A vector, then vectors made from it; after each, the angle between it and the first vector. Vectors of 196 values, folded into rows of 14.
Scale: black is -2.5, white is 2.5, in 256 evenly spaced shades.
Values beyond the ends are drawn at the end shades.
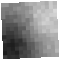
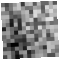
partly aligned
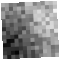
nearly parallel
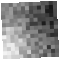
nearly opposite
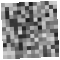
orthogonal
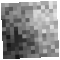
nearly parallel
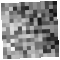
partly opposed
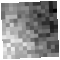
nearly opposite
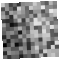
partly aligned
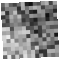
partly opposed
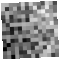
partly aligned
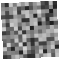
orthogonal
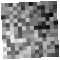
partly opposed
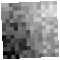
nearly parallel
